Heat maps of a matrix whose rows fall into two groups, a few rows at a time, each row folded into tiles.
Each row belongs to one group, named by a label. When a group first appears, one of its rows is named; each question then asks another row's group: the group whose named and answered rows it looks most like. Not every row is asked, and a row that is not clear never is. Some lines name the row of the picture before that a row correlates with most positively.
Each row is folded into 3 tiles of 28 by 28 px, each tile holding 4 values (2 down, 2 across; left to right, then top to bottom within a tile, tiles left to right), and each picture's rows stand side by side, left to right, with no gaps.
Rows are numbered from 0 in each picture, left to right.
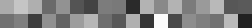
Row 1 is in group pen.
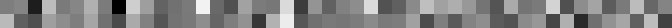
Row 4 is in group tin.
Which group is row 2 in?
tin
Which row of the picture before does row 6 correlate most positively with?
2
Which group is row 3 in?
tin
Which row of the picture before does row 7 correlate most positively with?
2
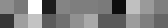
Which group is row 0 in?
tin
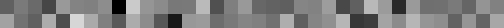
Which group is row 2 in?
tin
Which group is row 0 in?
pen
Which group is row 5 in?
pen
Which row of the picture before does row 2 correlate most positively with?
0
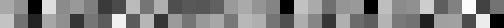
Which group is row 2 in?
pen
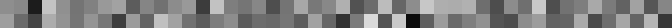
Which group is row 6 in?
tin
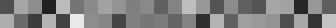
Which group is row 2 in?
pen
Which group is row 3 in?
pen
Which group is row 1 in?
pen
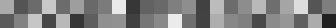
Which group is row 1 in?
tin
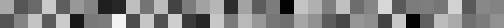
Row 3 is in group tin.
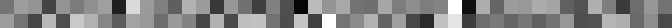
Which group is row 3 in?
pen
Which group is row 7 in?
tin
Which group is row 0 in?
pen
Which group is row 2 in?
pen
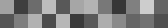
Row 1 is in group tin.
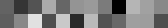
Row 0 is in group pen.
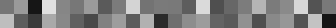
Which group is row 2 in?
tin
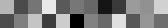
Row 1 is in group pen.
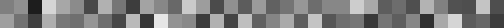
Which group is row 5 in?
tin
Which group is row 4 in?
pen
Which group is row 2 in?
pen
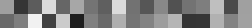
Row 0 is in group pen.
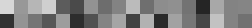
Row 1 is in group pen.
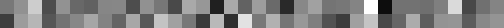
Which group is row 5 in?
tin
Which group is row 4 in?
tin
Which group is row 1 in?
pen
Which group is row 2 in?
pen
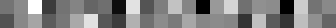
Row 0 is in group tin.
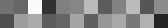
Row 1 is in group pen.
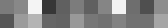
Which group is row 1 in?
tin
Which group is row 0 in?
tin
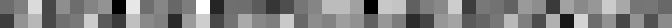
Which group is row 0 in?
tin
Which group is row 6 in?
pen
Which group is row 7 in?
pen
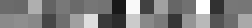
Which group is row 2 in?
tin
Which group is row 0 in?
tin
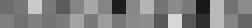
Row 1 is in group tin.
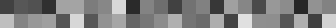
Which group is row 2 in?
pen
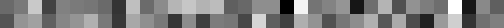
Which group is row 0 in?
tin
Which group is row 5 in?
tin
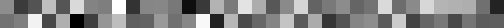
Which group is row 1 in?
tin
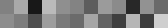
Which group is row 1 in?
pen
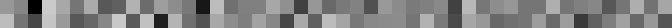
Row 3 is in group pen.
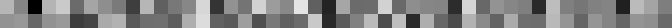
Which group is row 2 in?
tin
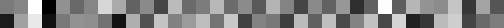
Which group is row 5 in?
tin
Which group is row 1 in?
pen
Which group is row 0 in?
tin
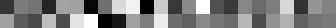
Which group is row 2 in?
tin
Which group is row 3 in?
tin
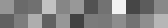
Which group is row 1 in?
tin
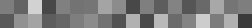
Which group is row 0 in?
tin
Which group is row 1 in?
pen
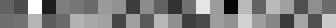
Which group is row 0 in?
tin
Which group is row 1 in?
pen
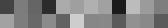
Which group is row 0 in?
pen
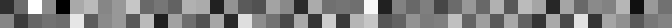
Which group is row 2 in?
pen
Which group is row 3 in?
pen
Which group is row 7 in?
tin
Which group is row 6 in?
pen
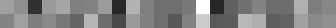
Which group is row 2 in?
tin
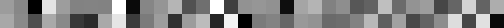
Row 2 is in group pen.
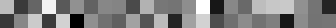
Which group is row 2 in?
tin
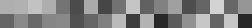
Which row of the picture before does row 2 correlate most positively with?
0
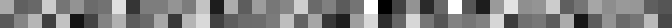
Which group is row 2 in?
tin
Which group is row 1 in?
tin
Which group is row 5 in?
tin
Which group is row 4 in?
tin
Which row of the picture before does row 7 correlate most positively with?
0
